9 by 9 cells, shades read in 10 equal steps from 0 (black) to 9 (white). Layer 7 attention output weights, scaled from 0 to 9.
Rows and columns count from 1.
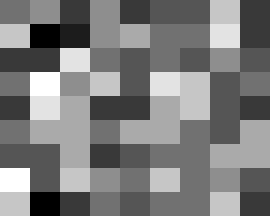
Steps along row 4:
up down up down up down down up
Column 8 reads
7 8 5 3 3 3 6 5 7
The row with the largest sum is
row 4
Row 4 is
4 9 5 7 3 8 7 3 4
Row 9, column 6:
4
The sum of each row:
33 37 34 50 38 45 37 47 33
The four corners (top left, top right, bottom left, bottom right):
4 2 7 2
